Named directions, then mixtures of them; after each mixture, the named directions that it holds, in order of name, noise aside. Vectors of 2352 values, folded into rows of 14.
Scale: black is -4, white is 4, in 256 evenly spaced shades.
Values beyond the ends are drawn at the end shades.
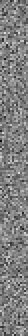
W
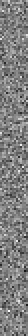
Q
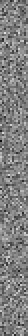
W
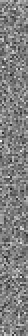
Q, W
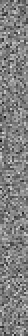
W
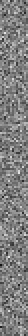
Q, W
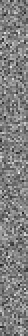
Q, W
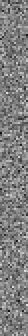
Q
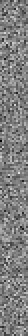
W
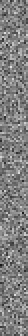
Q, W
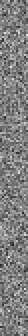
Q, W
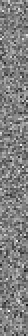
Q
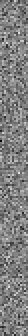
W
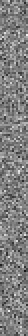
Q, W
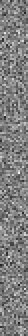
Q, W
